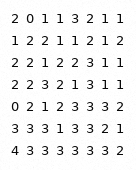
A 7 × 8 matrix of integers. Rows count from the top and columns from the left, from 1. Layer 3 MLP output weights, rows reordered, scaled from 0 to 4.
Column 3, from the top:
1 2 1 3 1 3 3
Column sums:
14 14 14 12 16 19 12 10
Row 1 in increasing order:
0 1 1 1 1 2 2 3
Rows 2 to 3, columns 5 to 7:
1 2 1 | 2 3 1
